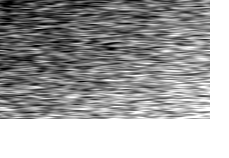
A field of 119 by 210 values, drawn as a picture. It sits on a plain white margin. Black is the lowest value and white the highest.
Ninth with the lowest average: top left. Grain: streaks across. Slope: up to the bottom right. Histogram: bell-shaped. Average level on the scale: 50%. Ninth with the highest average: bottom right. Mirror symmetry: none.
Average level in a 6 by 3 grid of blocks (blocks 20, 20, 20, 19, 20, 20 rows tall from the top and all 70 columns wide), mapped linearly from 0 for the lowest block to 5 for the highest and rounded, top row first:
012
123
123
124
234
345
